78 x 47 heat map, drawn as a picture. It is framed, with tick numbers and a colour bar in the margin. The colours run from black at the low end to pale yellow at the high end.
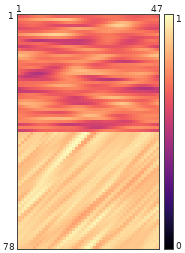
It is made of 2 by 1 panels. Panel 1,1: high, streaked across. Panel 2,1: very high, slanting up to the right, faint in contrast.
